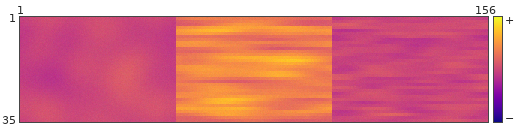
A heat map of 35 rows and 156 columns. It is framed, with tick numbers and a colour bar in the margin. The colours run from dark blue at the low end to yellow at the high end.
The table splits into one row of 3 panels. Panel 1,1: middling, smooth, faint in contrast. Panel 1,2: high, streaked across. Panel 1,3: middling, streaked across, faint in contrast.
